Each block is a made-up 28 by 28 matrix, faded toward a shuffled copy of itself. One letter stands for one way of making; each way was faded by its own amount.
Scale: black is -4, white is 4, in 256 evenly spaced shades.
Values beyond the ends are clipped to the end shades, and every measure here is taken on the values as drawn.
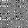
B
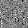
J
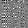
B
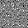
J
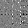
B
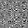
B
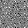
J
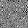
J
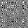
B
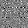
J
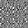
B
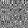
B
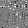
B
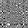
B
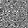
J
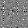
B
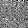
J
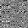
J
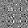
B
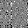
B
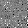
B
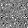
J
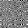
B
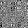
J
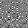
B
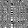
B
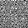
J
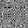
J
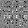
B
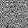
J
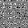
J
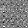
J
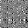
B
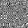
J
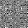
J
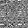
J
